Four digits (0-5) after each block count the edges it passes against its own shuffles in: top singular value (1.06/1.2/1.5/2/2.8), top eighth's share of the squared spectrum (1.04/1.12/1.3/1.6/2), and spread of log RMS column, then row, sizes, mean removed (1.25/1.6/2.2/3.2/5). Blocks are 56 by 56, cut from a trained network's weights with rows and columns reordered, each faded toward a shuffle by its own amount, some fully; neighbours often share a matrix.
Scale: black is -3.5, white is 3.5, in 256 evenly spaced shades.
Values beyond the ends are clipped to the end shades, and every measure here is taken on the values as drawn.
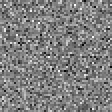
1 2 0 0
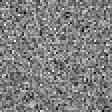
0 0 0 0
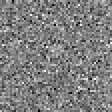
0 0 0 1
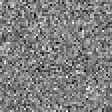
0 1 0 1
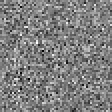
2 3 1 1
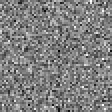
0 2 0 0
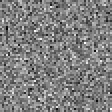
0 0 0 0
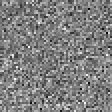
0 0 0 0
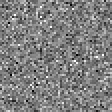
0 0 0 0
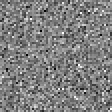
1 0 0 0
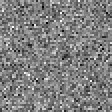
0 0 0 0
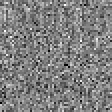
2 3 1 1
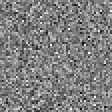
1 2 1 1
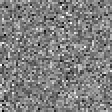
2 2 1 0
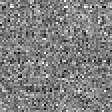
2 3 1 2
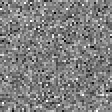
1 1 0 0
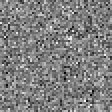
1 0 0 0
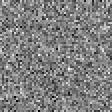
1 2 1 1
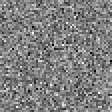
0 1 0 0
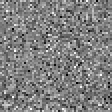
1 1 0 0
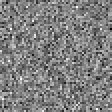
2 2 0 0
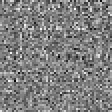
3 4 0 2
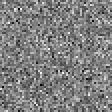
2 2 0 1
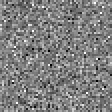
0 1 0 0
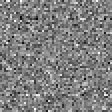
2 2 0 1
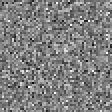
2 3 1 2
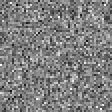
0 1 0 0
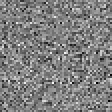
2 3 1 2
